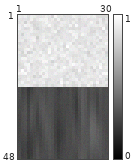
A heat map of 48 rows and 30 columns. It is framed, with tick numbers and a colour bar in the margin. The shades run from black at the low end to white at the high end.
It is made of 2 by 1 panels. Panel 1,1: very high, fine-grained, faint in contrast. Panel 2,1: low, streaked downward, faint in contrast.
